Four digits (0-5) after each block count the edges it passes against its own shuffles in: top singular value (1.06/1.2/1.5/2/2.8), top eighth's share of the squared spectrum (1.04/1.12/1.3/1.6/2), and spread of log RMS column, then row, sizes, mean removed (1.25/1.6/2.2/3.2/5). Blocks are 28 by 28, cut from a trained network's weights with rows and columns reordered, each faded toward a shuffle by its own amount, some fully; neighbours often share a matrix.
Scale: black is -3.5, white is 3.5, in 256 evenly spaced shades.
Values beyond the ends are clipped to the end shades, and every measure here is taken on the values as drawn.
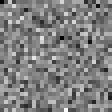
0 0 0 0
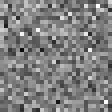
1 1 0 0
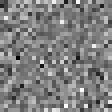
1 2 0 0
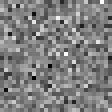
0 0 0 0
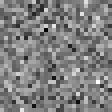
0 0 0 0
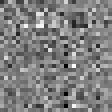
3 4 2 2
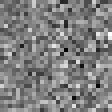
2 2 1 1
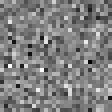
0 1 0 0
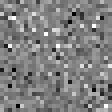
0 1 0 0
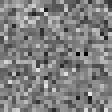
0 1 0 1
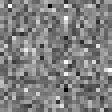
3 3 0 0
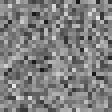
1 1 0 0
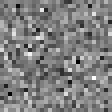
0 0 0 0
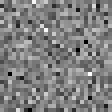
1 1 0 0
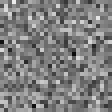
0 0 0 0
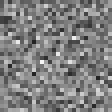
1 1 0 0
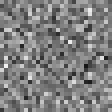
3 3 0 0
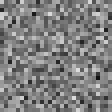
1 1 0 0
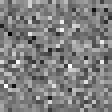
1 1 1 0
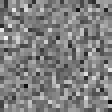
0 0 0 0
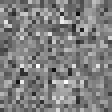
2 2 0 1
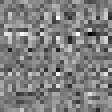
3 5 2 2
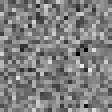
1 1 1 0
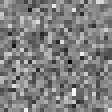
0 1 0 0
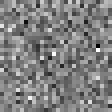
1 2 0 0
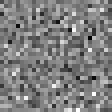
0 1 0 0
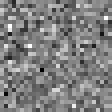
1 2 0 0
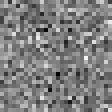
1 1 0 0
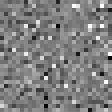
0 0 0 0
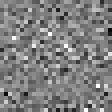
2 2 0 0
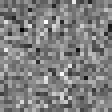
1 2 0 0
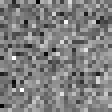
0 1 0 0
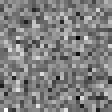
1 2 0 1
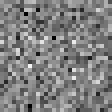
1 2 0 0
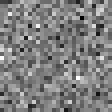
2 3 1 1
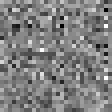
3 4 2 1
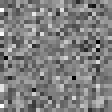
2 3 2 1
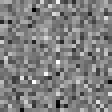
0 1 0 0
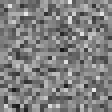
2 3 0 1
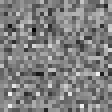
2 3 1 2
